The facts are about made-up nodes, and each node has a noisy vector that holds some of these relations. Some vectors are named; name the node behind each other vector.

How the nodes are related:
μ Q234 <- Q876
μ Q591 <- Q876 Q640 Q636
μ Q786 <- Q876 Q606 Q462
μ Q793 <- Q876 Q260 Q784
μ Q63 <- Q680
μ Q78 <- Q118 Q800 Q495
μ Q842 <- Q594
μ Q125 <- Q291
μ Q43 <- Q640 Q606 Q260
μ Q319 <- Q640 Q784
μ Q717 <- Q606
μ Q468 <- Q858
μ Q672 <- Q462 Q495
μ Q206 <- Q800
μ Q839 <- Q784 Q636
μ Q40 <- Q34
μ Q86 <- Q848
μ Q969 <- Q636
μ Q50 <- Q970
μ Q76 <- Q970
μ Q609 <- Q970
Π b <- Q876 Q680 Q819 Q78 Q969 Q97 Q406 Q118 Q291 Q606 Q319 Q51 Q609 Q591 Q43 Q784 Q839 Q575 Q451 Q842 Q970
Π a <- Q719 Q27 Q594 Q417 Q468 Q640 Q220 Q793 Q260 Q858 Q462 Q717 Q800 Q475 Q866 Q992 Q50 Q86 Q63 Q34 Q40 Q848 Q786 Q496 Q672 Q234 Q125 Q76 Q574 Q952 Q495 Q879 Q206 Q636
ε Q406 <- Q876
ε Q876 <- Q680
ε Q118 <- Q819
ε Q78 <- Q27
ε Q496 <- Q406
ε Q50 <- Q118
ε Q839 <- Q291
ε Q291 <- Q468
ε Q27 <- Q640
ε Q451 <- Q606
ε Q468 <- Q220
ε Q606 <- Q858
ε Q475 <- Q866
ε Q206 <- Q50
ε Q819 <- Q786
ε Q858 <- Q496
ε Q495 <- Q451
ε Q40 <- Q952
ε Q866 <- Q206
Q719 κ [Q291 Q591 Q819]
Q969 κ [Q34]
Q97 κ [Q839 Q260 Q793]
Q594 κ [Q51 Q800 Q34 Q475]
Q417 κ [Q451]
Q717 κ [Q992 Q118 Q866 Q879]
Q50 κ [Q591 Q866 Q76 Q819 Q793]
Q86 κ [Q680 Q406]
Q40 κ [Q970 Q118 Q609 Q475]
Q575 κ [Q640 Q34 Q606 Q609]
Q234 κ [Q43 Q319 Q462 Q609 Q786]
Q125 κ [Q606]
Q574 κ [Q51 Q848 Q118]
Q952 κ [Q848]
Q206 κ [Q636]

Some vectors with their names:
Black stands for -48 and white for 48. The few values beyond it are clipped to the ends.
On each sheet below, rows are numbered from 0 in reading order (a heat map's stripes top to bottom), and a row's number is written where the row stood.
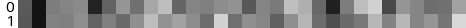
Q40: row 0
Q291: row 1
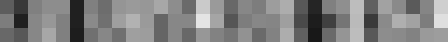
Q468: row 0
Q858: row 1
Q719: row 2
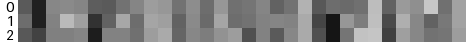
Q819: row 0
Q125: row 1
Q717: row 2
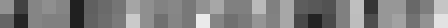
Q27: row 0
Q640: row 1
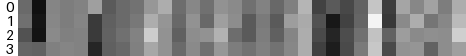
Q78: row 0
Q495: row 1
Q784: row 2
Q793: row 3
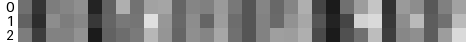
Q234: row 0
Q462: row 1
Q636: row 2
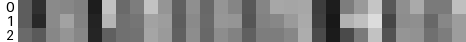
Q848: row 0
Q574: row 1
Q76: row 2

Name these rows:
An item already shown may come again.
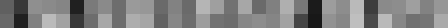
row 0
Q50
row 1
Q125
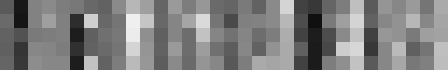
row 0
Q51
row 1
Q594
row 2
Q260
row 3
Q462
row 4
Q848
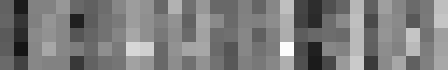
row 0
Q839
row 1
Q220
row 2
Q819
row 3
Q969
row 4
Q672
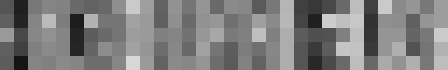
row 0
Q43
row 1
Q952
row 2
Q27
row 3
Q786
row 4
Q970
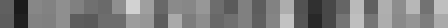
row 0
Q970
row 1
Q591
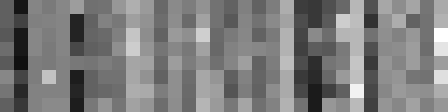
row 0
Q842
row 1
Q786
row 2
Q876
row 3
Q680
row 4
Q97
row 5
Q496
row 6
Q800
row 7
Q50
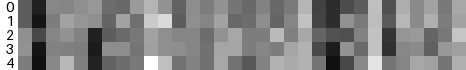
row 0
Q842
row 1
Q575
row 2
Q27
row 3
Q206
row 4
Q34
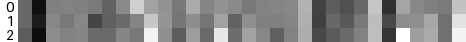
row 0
Q451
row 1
Q680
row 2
Q606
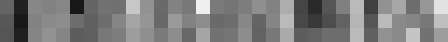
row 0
Q640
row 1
Q319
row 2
Q819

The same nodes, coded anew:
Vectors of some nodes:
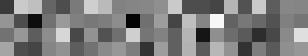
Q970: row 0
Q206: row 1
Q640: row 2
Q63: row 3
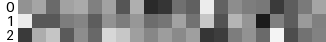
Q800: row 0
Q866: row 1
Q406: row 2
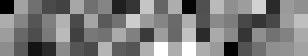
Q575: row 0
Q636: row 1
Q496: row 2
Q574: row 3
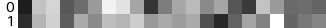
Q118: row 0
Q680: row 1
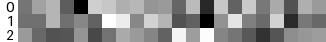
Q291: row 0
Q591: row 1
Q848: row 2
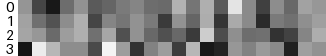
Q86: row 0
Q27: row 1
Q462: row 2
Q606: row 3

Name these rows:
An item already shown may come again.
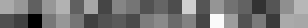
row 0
Q462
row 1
Q125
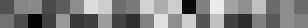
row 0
Q97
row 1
Q40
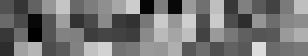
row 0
Q786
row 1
Q40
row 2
Q594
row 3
Q51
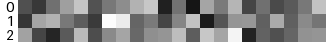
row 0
Q786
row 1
Q451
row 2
Q717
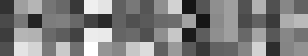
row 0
Q451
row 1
Q34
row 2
Q451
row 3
Q876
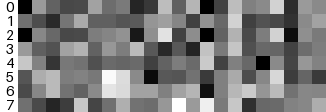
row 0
Q575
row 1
Q234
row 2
Q969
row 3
Q672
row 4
Q475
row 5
Q78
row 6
Q819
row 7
Q952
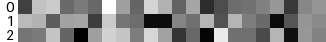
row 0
Q784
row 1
Q495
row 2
Q839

